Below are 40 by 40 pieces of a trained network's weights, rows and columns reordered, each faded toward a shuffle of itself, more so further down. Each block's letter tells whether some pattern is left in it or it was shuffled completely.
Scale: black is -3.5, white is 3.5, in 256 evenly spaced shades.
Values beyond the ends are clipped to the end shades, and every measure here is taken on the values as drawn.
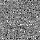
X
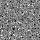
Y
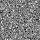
Y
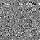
X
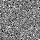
Y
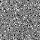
X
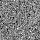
Y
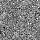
Y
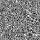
X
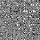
X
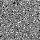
Y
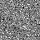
Y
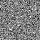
Y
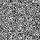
X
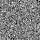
Y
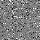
X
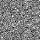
X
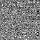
X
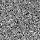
Y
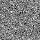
Y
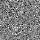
X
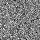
Y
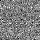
X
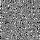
X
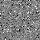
X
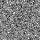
Y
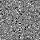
X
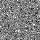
Y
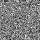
Y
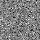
Y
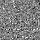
X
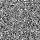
Y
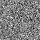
Y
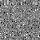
X
